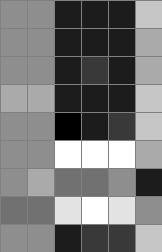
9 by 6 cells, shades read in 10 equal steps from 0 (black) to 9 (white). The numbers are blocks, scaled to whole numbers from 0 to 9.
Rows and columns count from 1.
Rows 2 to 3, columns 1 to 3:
5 5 1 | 5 5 1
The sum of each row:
20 19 20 22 20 43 25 38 22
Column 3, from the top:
1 1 1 1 0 9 4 8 1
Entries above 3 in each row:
3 3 3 3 3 6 5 6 3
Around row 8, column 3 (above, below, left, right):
4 1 4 9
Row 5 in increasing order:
0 1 2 5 5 7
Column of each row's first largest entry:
6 6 6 6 6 3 2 4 6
